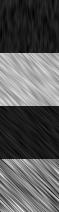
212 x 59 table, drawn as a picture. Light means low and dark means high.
It is made of 4 by 1 panels. Panel 1,1: very high, streaked downward, faint in contrast. Panel 2,1: low, slanting down to the right. Panel 3,1: very high, slanting down to the right, faint in contrast. Panel 4,1: middling, slanting down to the right, strong in contrast.
